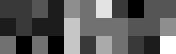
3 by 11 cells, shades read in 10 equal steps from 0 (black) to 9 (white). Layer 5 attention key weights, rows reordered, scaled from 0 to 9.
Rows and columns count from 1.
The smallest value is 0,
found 3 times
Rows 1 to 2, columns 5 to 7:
5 4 8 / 7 4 4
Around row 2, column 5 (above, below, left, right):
5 7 1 4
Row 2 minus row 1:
-1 0 -2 0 2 0 -4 2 3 0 2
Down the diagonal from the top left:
2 2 4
